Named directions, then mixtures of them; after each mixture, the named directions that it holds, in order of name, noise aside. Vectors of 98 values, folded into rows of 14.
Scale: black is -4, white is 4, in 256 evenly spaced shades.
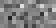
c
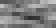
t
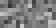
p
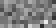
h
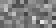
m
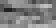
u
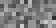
h, m, p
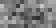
c, t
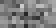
c, t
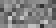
c, h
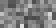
h, p, t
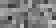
c, m, p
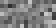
c, h, p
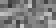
p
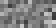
c, h, p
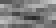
t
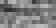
u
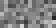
h, m, p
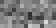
h, t, u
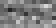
m, u
